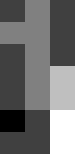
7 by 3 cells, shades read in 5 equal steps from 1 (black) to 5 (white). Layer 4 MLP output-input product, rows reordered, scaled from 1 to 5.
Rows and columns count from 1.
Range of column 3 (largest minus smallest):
3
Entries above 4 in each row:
0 0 0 0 0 1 1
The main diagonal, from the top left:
2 3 2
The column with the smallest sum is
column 1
